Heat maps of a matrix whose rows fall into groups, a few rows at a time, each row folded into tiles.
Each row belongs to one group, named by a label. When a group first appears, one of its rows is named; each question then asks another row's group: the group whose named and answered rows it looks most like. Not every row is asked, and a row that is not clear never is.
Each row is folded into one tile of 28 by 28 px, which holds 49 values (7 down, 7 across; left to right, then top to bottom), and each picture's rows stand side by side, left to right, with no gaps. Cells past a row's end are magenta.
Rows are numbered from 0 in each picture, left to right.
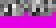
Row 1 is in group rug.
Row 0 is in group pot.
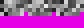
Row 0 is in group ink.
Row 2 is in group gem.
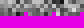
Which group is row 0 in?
rug
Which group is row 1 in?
rug
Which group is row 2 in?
gem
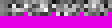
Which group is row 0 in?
pot
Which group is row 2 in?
gem
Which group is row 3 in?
ink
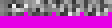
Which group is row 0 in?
pot
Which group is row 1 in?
rug
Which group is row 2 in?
pot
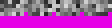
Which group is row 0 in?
gem
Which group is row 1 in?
pot
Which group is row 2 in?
ink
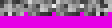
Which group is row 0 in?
gem
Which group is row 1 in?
rug
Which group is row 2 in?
rug
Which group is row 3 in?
pot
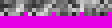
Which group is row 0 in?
gem
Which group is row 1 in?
gem
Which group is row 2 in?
pot
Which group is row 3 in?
rug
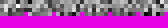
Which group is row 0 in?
rug
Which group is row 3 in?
rug
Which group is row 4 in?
rug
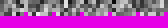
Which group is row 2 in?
gem
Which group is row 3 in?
gem
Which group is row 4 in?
ink
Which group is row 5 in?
gem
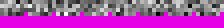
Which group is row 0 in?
rug
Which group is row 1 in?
ink
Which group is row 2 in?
gem
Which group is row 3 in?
gem
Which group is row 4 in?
pot
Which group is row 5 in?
rug
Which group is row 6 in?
ink
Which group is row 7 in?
ink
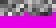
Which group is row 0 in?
gem
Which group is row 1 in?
rug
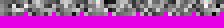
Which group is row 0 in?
pot
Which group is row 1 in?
ink
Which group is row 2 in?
ink
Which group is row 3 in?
ink
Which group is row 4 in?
ink
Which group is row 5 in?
gem
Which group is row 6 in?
gem
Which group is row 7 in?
ink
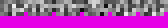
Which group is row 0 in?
pot
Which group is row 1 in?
rug
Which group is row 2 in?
rug
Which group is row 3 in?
ink
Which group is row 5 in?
pot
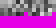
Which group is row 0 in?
rug
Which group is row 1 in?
pot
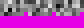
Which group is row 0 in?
rug
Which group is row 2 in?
gem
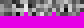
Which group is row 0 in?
pot
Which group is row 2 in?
rug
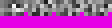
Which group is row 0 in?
pot
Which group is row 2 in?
pot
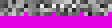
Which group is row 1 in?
pot
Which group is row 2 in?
rug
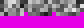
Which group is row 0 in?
ink
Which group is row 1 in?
rug
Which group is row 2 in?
ink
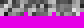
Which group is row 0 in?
gem
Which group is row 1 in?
pot
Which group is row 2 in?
gem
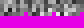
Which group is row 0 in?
rug
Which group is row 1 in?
pot
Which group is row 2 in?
gem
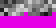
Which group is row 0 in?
gem
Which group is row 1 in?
rug
